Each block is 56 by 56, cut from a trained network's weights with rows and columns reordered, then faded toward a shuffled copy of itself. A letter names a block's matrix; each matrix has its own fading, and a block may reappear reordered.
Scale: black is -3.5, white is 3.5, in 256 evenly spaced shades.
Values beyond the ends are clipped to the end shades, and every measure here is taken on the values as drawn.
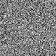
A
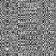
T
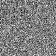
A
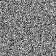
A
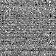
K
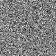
A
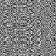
T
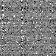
K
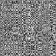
T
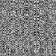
T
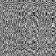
T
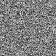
A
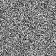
A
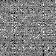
K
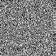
A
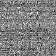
K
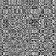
T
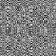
T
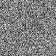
A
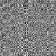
T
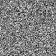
A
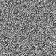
A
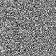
A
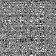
K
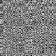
T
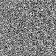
A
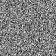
A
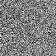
A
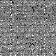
K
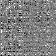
K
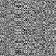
T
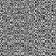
T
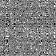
K
